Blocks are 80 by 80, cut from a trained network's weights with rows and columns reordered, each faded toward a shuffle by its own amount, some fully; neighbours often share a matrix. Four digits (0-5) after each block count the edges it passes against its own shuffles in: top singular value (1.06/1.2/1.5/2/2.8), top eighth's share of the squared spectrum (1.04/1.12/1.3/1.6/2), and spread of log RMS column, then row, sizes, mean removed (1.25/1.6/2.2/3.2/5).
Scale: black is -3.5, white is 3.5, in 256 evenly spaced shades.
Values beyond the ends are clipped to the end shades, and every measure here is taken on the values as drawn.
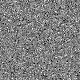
0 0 0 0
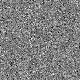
3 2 0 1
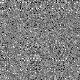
3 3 2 2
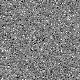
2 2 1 1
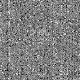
3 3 1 2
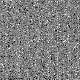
2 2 0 1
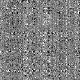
3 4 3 2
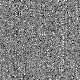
2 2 1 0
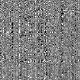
3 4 3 2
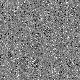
1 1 0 0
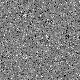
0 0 0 0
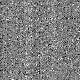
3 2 1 1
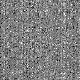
3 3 1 2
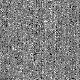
3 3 1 1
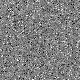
0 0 0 0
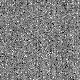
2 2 0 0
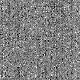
2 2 1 1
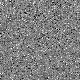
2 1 0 0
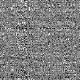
3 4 3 2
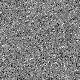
0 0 0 0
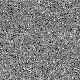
0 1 0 0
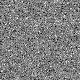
0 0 0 0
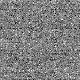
2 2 2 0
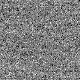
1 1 1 0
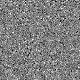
2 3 0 2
